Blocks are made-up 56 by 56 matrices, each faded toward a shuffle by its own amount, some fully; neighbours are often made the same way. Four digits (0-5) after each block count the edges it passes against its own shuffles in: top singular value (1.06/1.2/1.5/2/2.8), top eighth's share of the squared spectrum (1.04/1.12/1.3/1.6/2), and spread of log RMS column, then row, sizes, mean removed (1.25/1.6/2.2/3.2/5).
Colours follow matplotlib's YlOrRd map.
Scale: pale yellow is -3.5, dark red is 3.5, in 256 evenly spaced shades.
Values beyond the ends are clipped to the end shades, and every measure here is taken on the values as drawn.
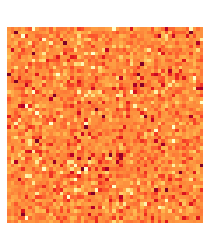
0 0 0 0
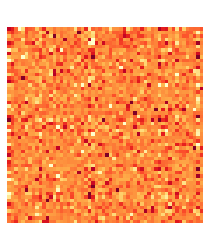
3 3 2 1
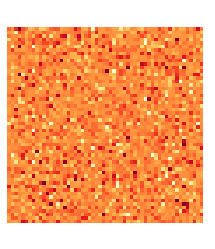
1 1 0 0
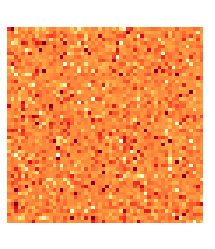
0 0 0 0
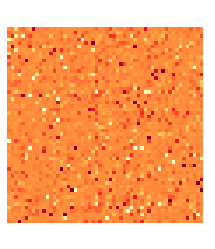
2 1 0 0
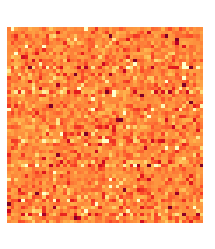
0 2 0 2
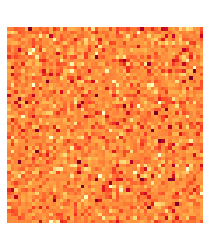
0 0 0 0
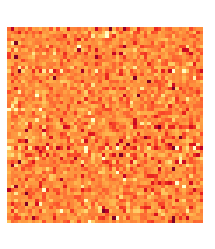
1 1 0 1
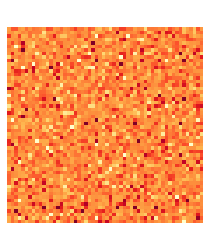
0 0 0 0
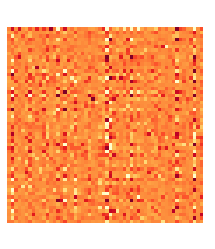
4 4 3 2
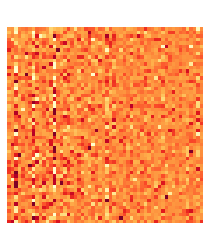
2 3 3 0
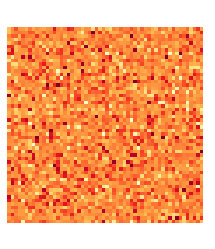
0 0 0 0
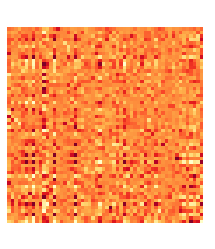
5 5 3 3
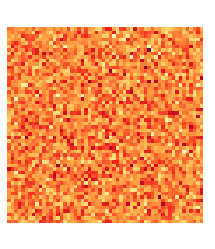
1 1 0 0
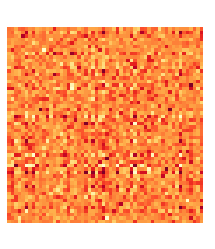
4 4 2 2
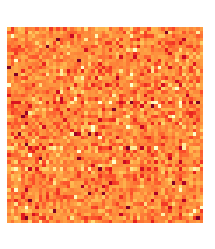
3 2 0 1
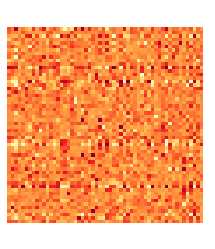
4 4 1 3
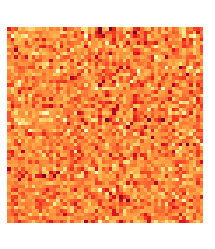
3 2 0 1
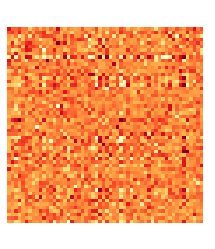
4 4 2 2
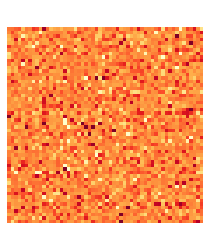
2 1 0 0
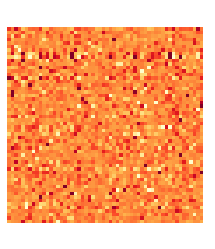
3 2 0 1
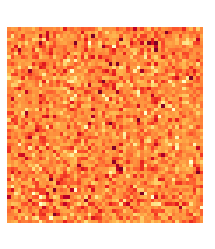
2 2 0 0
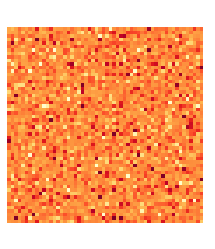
1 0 0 0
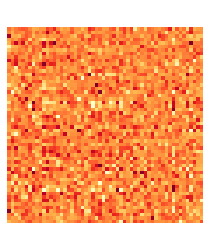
4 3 2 2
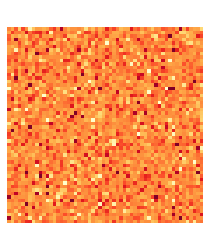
1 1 0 0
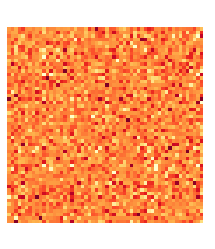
3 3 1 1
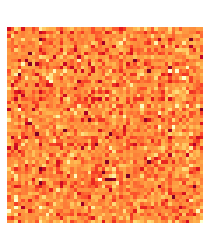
3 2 0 0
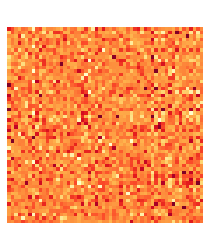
3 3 2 1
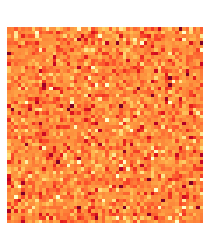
1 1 0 0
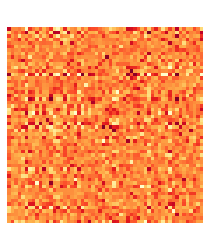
4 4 2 3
